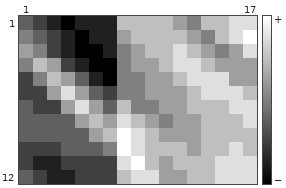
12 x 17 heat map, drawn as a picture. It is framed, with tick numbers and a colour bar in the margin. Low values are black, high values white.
The top left is the ninth with the lowest average. The grain runs diagonally down to the right. The bottom right is the calmest part. A vertical seam about 40% of the way across splits the table, and the right part is higher.
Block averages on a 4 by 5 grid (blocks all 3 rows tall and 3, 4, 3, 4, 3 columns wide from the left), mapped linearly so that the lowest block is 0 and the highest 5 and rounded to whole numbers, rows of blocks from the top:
2 0 4 4 5 | 3 1 3 4 4 | 2 3 4 4 5 | 1 1 5 4 5
